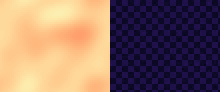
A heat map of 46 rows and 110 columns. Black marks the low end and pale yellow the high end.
It is made of 1 by 2 panels. Panel 1,1: very high, smooth, faint in contrast. Panel 1,2: very low, checkered, faint in contrast.
